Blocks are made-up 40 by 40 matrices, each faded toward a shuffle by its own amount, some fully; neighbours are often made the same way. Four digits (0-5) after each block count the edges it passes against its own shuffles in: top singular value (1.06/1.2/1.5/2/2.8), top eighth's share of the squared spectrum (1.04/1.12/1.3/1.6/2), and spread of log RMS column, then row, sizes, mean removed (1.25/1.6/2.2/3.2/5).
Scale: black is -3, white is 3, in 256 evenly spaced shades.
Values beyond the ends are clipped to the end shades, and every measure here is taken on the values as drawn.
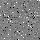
1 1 0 0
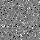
2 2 0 1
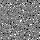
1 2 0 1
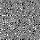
3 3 1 2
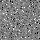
0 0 0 0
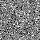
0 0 0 0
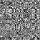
3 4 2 2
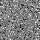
1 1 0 0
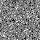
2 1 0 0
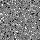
0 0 0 0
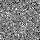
0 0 0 0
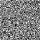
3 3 0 1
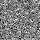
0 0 0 1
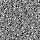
0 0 0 0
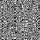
3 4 2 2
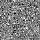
2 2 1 0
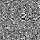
3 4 1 2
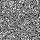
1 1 0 0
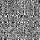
3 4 2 2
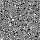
0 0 0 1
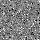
0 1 0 0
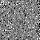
1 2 2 0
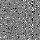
2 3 1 0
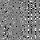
3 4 2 0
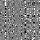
3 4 3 0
